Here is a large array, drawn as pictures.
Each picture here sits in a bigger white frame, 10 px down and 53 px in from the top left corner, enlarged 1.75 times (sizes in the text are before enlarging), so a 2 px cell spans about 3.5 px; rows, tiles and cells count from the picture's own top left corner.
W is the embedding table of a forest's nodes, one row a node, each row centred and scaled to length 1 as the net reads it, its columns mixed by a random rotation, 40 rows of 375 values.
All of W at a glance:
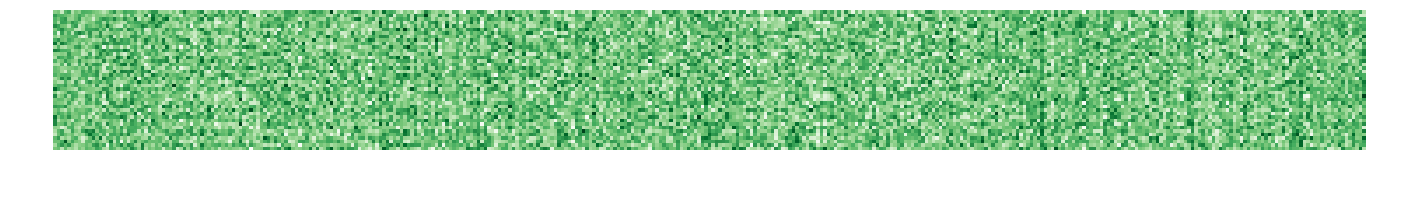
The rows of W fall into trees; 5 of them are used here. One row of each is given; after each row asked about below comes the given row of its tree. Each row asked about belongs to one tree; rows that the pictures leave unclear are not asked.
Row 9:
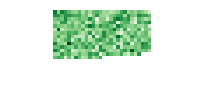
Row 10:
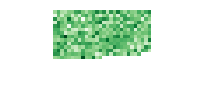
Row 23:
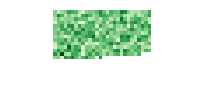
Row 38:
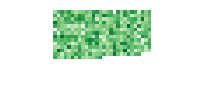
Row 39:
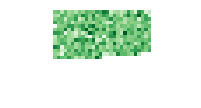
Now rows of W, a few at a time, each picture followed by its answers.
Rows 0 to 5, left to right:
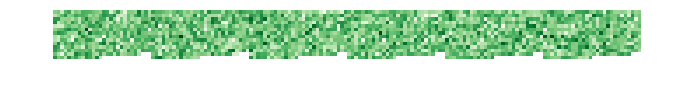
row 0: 39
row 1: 10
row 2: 9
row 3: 23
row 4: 23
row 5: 38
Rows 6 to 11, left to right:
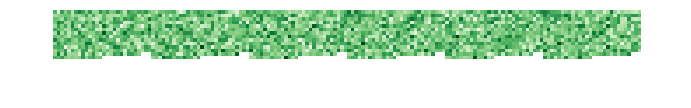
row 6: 10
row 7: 23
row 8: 9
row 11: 9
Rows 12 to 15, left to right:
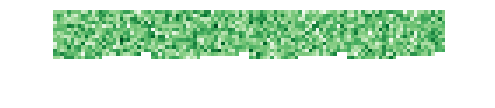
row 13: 38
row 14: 9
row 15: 39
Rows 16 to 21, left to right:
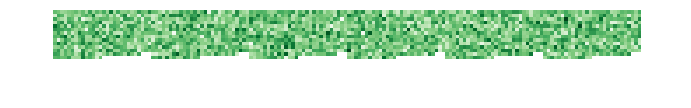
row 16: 10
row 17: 39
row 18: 38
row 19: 9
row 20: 23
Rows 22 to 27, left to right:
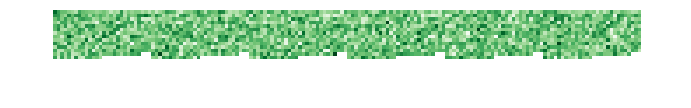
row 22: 9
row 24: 23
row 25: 23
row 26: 39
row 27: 9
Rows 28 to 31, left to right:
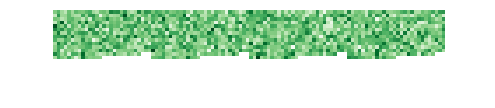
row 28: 10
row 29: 9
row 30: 9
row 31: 10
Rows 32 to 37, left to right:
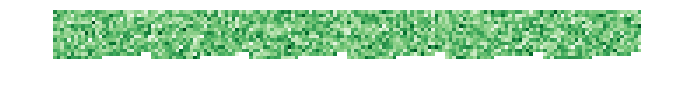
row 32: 23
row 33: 39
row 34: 38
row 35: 38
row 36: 23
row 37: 23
